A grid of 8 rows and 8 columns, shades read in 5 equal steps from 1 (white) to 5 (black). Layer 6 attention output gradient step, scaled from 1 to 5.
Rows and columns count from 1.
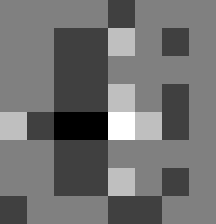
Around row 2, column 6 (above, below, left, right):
3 3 2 4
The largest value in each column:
4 4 5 5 4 4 4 3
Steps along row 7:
same up same down up up down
